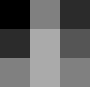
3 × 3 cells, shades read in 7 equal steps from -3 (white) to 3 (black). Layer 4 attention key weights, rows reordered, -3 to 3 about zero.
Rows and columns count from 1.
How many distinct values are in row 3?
2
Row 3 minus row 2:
-2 0 -1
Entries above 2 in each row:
1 0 0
